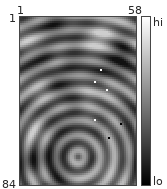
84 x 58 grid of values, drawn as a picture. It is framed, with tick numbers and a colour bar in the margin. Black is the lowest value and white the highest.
Concentric rings centre on the bottom middle. Six lone cells stand out: four far higher and two far lower than their neighbours. There is no overall slope.
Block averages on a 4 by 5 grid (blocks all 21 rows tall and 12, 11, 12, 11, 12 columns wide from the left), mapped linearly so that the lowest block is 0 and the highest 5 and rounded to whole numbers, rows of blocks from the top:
3 1 2 5 2
3 2 2 3 2
4 2 2 3 2
1 0 3 4 3
